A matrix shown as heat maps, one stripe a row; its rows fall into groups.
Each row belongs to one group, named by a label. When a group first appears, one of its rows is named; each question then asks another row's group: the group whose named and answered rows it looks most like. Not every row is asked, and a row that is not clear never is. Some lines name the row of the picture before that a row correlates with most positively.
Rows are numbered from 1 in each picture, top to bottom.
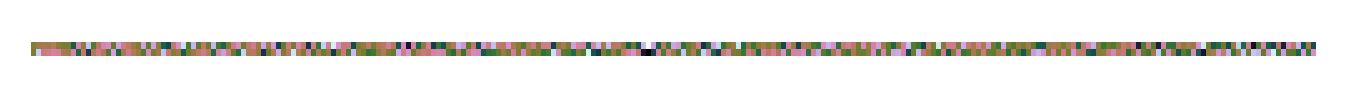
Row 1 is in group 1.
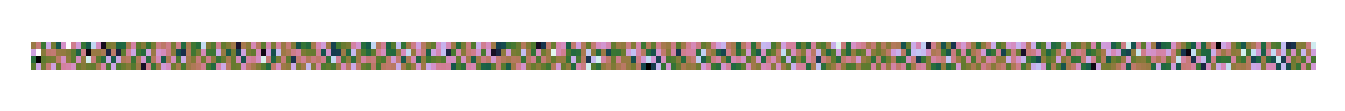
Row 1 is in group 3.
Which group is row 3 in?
1
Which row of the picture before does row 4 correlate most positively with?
2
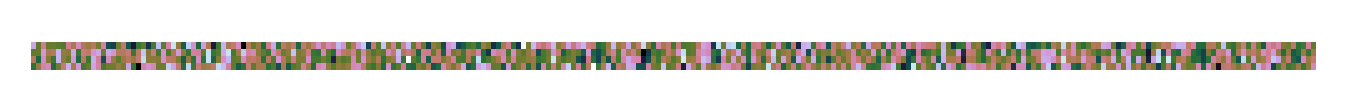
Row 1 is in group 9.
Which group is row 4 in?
3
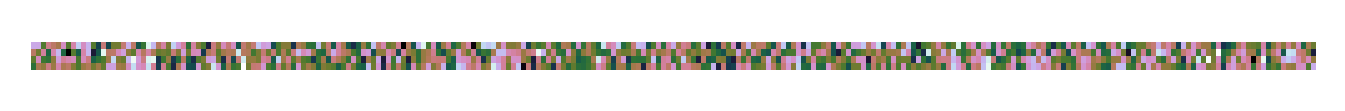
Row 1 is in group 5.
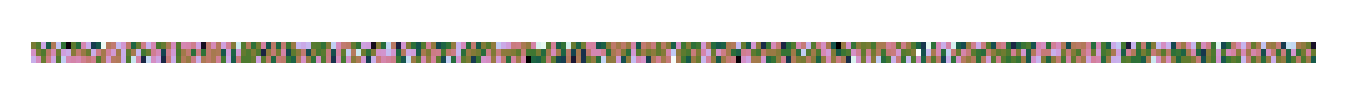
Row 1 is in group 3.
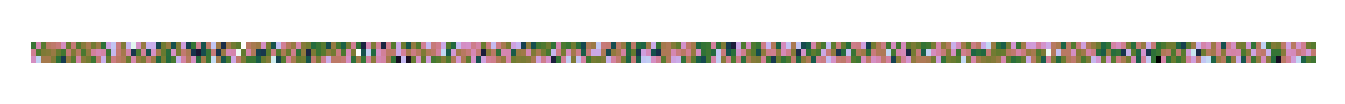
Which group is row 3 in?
1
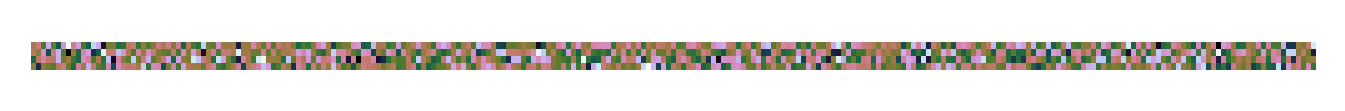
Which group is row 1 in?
3
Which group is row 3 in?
5
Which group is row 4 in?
1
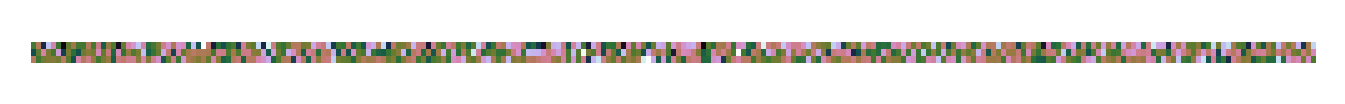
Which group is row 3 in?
1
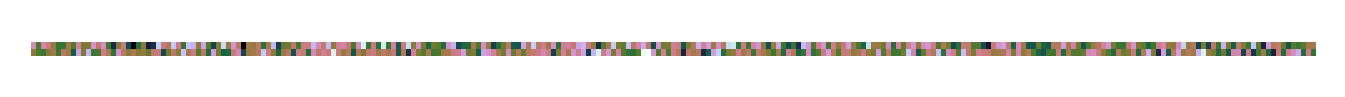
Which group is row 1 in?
9
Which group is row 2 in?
1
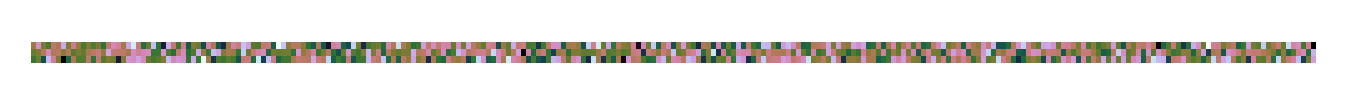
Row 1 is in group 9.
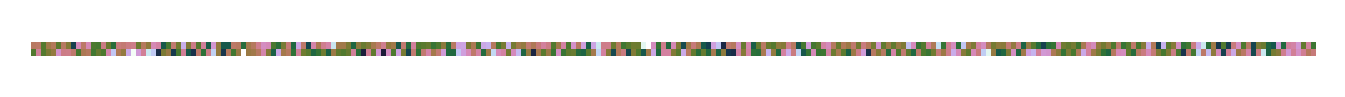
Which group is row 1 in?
1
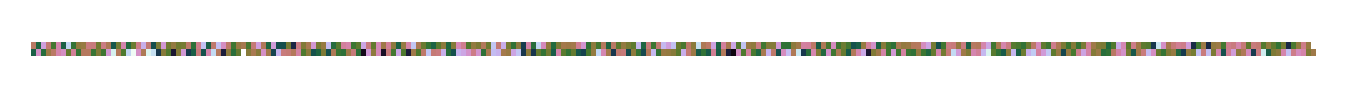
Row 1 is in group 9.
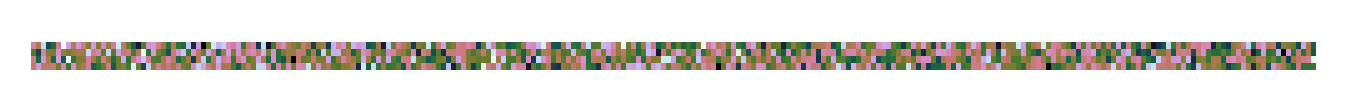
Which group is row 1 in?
3
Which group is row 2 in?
1
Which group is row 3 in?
9
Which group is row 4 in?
5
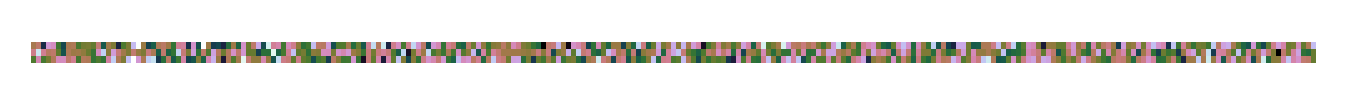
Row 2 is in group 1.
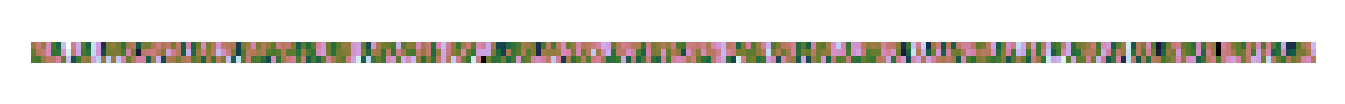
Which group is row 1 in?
3
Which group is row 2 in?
3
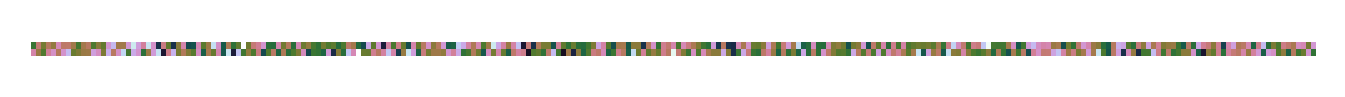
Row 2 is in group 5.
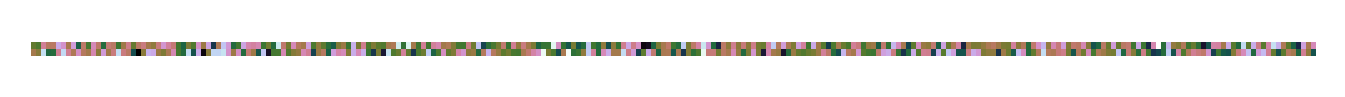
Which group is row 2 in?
3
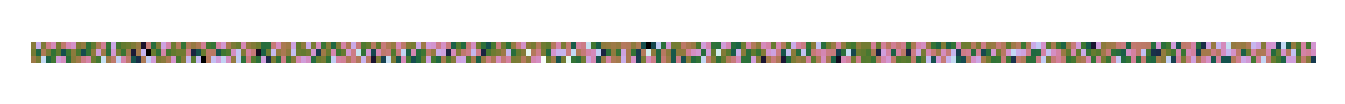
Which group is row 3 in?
3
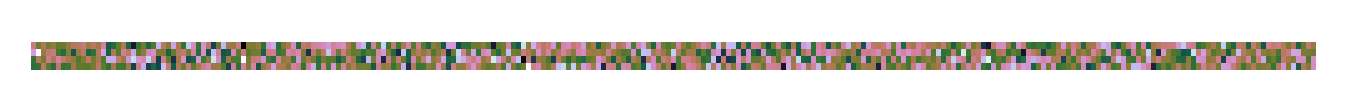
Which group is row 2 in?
1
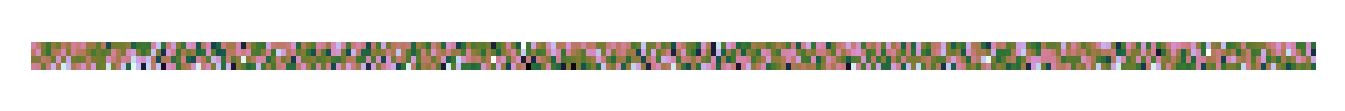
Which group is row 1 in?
9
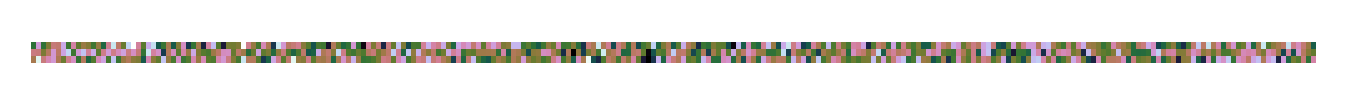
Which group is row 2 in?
5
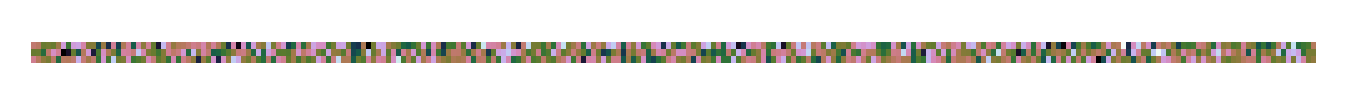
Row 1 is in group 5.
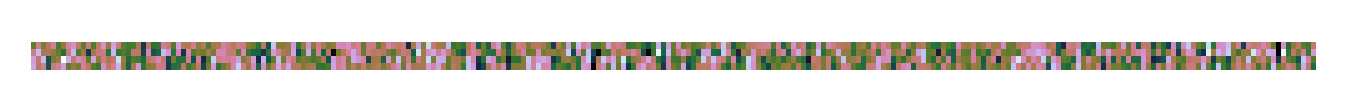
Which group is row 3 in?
3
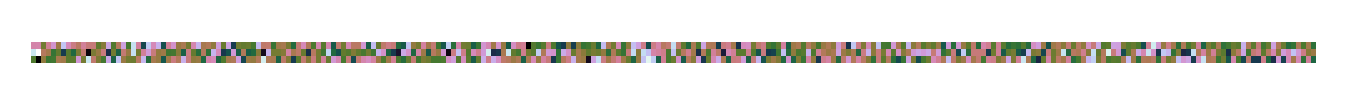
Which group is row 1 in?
5
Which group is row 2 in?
1
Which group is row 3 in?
1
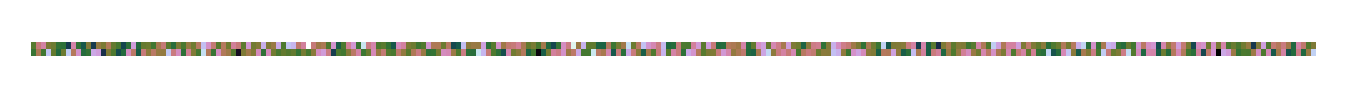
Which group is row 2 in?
3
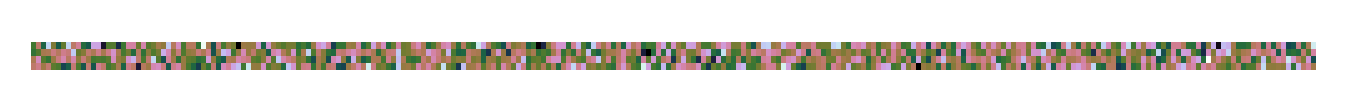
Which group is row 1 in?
3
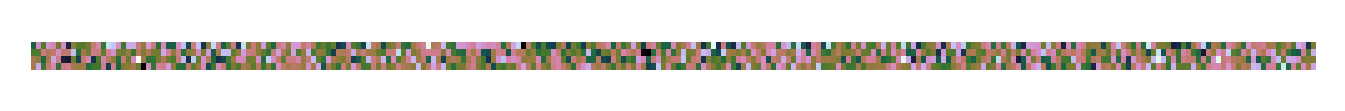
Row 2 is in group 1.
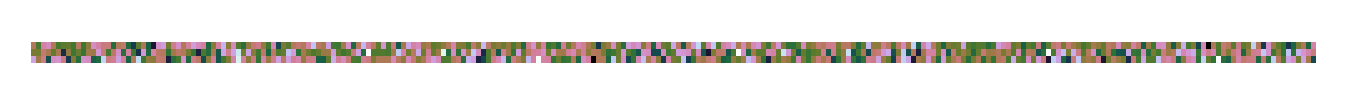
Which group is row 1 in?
9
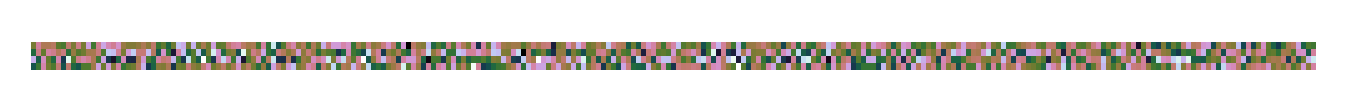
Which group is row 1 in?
1
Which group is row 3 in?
9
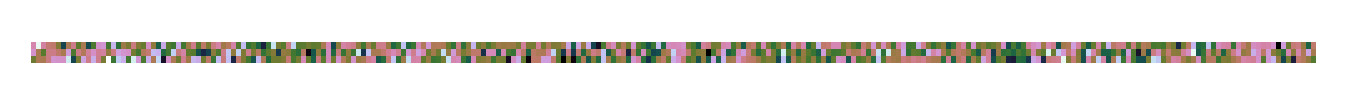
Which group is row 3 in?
5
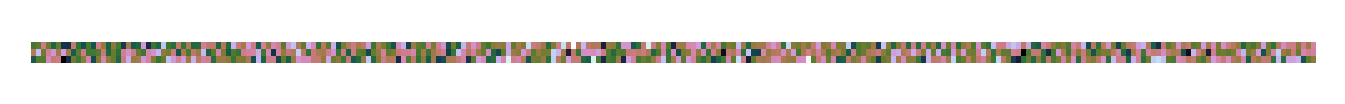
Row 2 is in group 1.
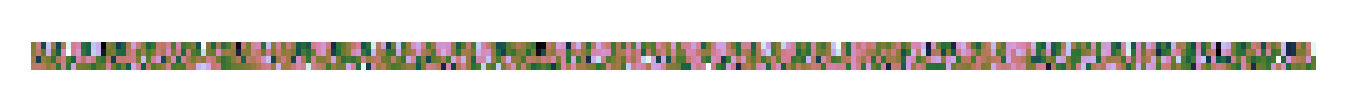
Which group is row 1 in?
3
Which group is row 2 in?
3
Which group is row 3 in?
1
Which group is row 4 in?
5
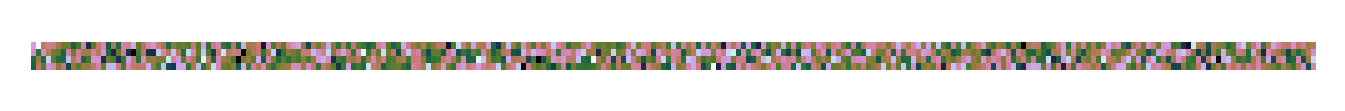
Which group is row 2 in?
9
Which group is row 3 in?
3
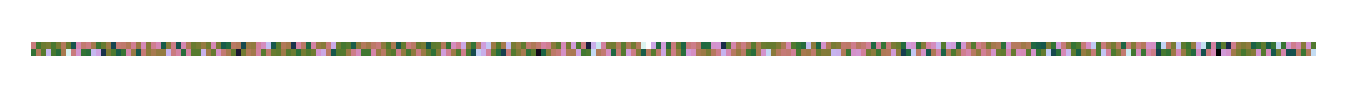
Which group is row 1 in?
1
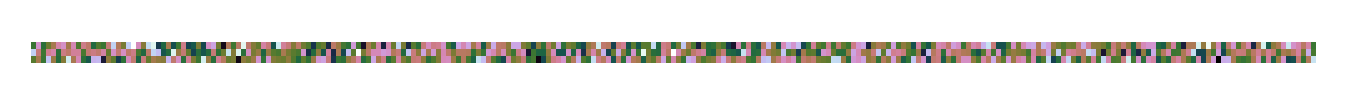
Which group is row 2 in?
5
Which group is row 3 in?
3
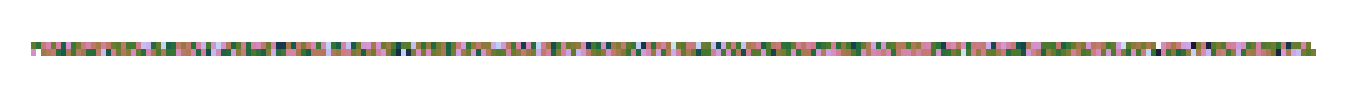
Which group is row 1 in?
9
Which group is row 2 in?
1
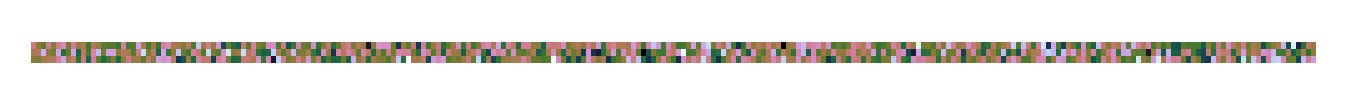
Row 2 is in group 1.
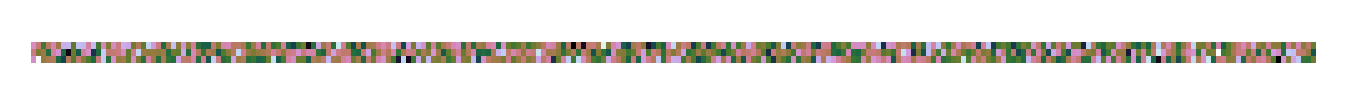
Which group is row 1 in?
5
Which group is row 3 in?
1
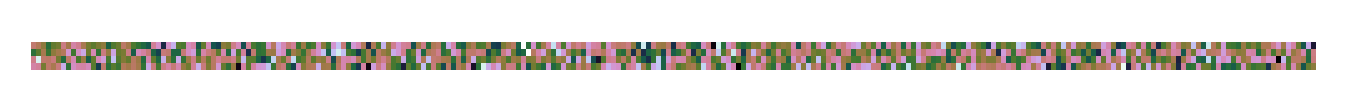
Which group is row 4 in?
5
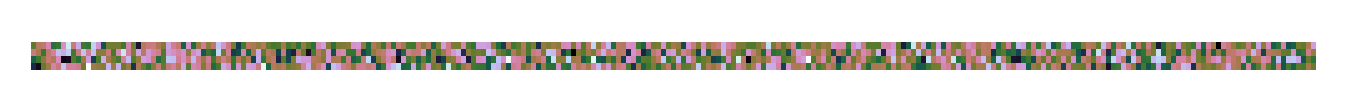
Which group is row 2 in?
5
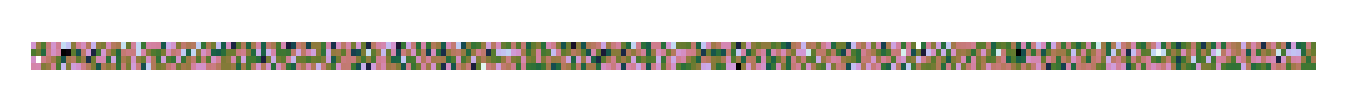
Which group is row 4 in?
5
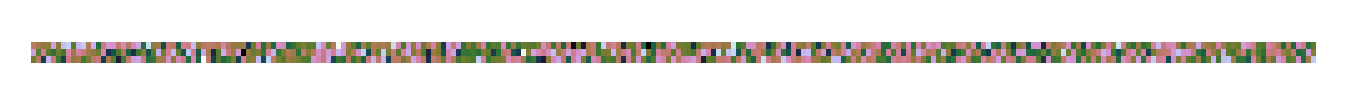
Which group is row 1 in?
5
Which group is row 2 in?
9
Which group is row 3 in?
3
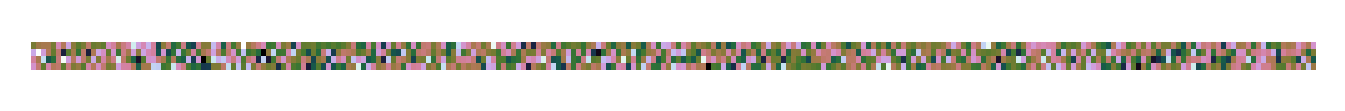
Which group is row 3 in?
3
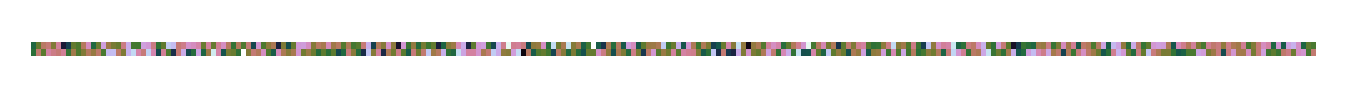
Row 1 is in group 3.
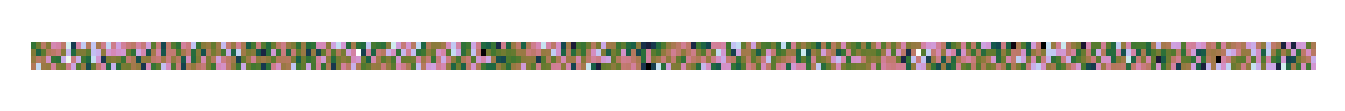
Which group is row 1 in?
5
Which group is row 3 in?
3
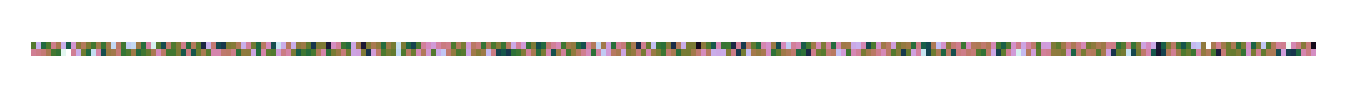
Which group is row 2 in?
3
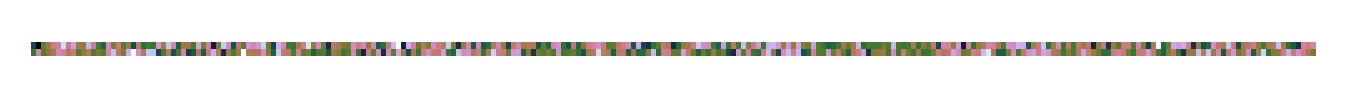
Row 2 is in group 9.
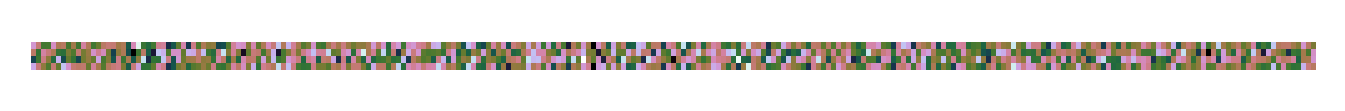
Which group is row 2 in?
9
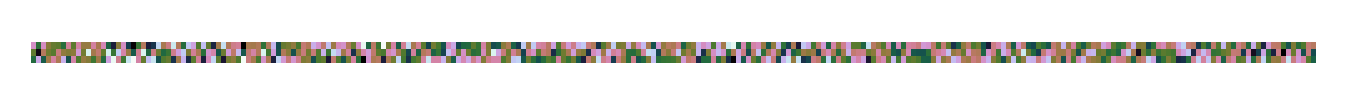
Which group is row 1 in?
9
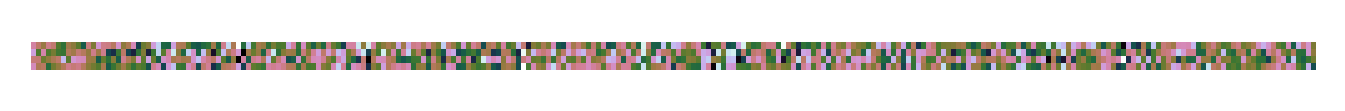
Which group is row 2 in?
9
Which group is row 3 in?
5
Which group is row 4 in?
9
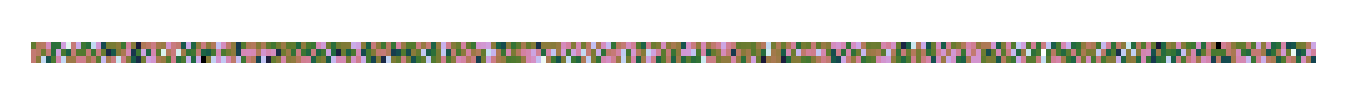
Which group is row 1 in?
3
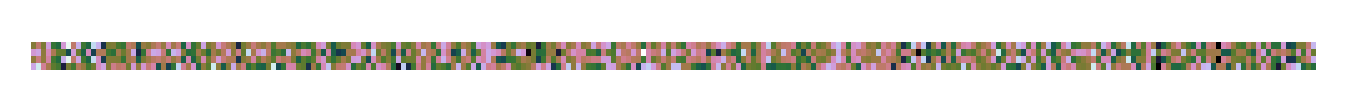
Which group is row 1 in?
3
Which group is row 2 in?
5
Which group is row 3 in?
3
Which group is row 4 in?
1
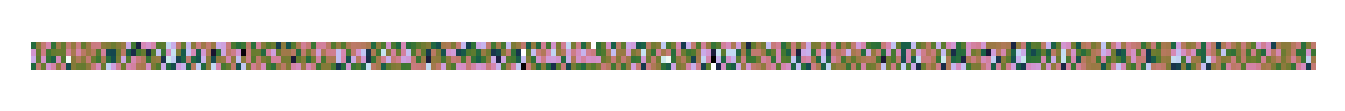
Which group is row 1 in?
3
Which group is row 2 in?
9
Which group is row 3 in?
9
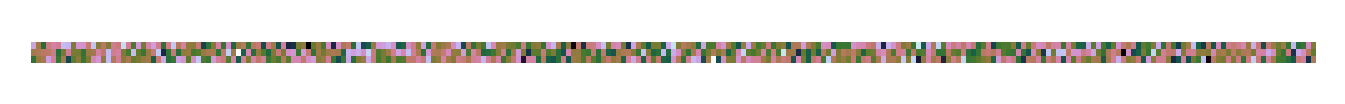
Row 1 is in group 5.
